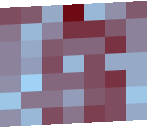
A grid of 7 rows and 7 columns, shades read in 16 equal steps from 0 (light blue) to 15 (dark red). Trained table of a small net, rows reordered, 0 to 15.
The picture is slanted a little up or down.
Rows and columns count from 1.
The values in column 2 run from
0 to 9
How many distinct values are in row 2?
5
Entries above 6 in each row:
4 4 4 2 4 4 4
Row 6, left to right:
1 7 7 4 9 10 1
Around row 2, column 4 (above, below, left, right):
15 8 6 12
